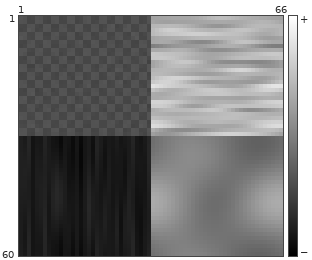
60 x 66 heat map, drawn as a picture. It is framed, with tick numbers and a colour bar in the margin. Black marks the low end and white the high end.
It is made of 2 by 2 panels. Panel 1,1: low, checkered, faint in contrast. Panel 1,2: high, streaked across. Panel 2,1: very low, streaked downward, faint in contrast. Panel 2,2: middling, smooth.
